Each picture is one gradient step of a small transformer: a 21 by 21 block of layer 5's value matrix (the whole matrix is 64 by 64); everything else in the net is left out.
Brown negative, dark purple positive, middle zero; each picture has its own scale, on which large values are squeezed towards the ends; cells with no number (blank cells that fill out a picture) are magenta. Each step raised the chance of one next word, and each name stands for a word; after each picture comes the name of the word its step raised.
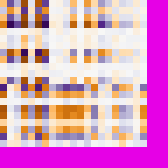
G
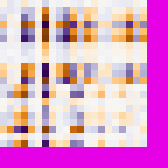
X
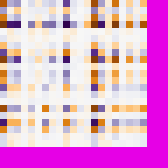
G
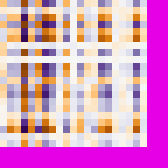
X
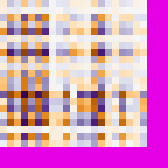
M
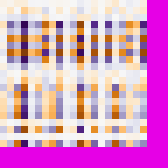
G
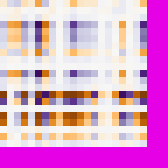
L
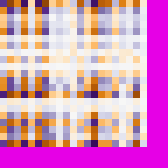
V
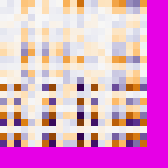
V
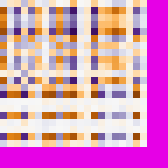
L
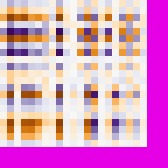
M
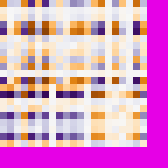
L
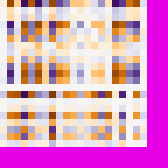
L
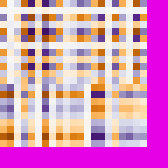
M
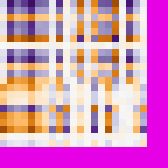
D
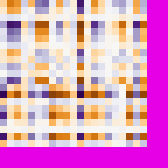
L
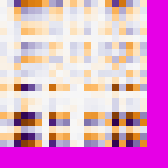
V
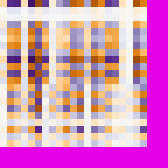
D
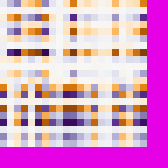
M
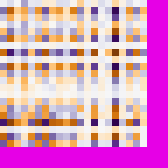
V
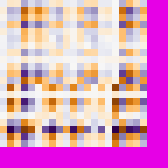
X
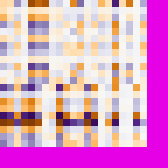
V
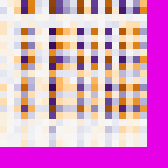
D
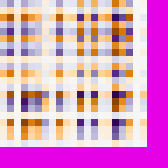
M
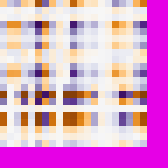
L
